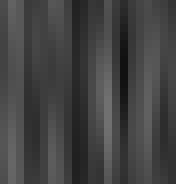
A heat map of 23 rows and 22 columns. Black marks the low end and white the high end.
The grain runs up and down. The histogram is bell-shaped. Upright stripes repeat 4 times across the table. There is no overall slope.
